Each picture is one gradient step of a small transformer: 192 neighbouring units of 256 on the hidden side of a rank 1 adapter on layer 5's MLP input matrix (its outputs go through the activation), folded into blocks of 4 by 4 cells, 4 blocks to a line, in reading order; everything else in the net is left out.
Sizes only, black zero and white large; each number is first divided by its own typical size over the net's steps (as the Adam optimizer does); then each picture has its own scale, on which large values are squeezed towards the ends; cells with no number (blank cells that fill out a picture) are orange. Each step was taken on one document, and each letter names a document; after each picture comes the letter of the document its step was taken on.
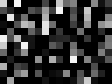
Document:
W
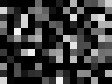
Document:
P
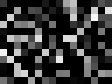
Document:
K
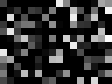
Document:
K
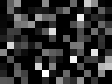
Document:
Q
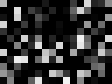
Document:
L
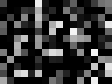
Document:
P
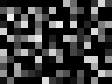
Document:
P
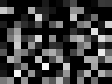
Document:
P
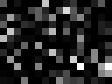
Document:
Q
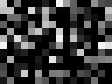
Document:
W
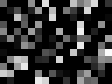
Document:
L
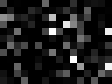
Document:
Q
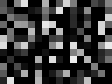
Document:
W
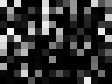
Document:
W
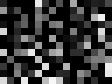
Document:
P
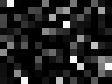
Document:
Q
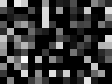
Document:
W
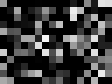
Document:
P
